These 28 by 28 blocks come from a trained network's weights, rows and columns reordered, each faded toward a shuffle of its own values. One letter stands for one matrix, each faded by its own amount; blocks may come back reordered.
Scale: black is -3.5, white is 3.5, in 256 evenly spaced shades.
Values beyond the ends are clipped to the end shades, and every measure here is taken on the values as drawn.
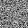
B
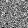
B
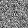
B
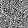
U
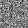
U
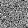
B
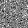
U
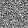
B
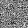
B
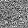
B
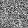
U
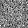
U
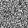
B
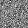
B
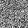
B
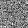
B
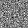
B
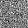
U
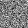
B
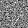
U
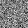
U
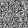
B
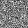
U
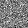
U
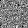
B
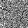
B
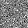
U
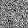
U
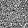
U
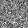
U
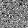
U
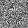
U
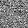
B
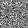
U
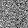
B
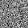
B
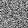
B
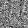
U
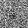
B
